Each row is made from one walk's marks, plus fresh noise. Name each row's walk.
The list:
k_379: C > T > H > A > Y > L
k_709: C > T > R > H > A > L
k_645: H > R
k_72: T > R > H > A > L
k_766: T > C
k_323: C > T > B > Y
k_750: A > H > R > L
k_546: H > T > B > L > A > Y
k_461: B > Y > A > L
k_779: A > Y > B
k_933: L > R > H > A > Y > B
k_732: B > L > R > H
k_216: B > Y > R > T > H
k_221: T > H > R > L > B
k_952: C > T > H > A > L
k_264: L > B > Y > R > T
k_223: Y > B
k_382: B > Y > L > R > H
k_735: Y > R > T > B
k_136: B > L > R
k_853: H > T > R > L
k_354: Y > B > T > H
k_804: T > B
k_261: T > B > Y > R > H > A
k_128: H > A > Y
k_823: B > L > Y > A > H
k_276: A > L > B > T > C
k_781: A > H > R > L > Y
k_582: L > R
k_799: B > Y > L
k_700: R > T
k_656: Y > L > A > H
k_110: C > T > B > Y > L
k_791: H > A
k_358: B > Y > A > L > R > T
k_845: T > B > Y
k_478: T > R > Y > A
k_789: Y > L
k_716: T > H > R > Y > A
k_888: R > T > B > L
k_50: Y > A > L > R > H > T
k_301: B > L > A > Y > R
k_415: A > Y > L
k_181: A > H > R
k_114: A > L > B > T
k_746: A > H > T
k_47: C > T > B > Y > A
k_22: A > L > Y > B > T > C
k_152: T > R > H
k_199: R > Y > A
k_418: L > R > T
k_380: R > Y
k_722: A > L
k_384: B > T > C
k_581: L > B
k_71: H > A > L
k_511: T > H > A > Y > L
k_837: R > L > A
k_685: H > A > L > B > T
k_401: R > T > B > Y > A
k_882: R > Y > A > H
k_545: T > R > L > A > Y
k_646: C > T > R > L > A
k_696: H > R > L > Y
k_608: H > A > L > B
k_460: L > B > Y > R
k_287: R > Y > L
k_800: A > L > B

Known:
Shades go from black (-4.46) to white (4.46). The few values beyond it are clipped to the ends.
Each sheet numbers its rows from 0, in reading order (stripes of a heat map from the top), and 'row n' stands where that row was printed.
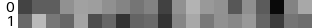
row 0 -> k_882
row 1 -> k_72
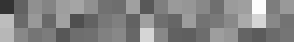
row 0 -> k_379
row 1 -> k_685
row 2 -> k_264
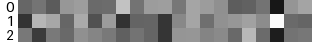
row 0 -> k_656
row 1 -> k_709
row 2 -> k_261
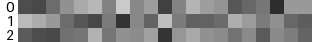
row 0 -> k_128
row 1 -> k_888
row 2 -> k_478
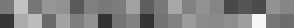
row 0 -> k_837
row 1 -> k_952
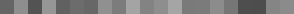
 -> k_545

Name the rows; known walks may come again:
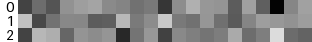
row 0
k_882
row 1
k_546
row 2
k_646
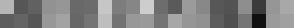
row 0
k_823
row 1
k_656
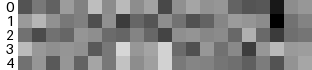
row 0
k_199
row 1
k_732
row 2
k_261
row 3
k_800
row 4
k_789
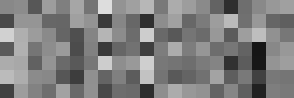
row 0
k_415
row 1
k_700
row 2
k_581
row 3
k_750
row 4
k_301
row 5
k_136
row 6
k_181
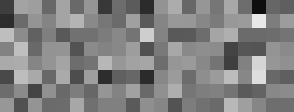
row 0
k_645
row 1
k_379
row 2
k_264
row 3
k_837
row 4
k_722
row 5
k_709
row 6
k_545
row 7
k_354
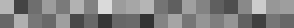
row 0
k_779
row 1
k_72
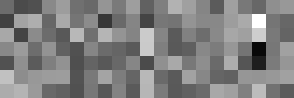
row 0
k_511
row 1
k_952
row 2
k_845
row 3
k_382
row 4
k_50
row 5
k_608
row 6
k_888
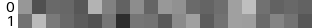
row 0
k_735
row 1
k_418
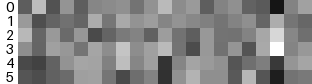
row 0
k_287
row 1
k_401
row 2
k_685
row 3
k_22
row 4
k_128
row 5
k_716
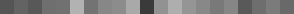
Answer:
k_478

